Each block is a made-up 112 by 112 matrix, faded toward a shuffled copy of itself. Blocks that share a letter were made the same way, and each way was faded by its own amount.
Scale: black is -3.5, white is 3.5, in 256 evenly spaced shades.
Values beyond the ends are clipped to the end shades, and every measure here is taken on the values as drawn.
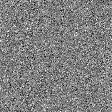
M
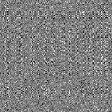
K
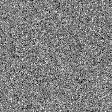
M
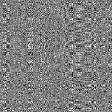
K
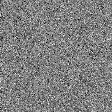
M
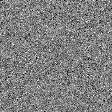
M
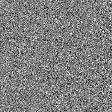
M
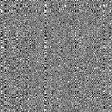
K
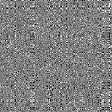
K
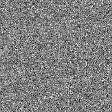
M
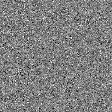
M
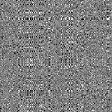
K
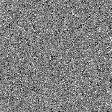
M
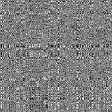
K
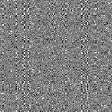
K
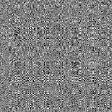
K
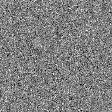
M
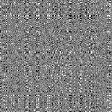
K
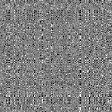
K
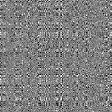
K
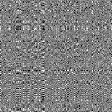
K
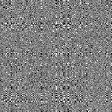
K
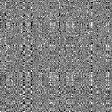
K
